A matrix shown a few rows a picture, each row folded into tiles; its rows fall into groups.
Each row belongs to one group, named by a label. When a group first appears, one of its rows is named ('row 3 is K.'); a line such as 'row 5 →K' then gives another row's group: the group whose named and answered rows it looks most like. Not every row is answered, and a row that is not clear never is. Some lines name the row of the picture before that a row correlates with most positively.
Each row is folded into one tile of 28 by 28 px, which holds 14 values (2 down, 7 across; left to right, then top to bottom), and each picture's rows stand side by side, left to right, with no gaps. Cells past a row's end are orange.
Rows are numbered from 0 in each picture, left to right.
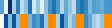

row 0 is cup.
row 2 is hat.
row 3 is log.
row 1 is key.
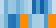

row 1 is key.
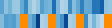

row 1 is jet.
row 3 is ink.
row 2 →jet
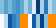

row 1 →cup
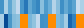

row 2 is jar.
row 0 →hat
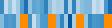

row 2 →cup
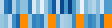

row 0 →jar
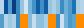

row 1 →ink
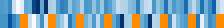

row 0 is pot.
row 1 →ink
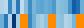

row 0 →cup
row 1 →log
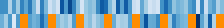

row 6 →hat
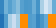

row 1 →pot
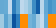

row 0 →jar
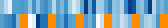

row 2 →pot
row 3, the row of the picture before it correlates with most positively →1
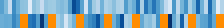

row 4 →jet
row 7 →jar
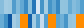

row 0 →jet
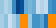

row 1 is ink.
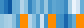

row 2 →pot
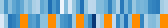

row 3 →jet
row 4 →cup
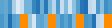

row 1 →ink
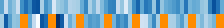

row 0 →hat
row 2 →log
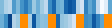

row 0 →jet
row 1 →hat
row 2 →ink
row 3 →pot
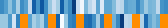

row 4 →jet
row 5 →hat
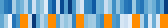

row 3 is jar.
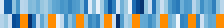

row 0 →jar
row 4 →hat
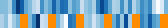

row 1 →jet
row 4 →cup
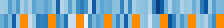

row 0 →cup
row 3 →cup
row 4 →cup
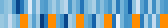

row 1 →jar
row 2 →jet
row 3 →jet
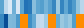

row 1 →log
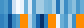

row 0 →pot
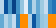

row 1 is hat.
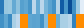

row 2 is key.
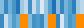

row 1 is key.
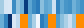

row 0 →jet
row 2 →log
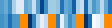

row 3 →log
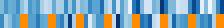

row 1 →pot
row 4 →hat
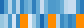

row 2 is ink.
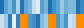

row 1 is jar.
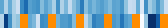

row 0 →hat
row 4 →pot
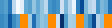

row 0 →pot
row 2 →hat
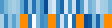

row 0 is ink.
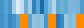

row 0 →pot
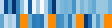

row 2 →cup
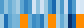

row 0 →hat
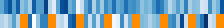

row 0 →ink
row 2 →jar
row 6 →cup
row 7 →jet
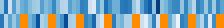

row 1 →jet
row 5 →ink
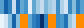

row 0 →ink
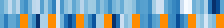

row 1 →jet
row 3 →jet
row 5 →pot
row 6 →pot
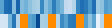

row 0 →ink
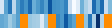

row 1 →log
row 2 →pot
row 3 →cup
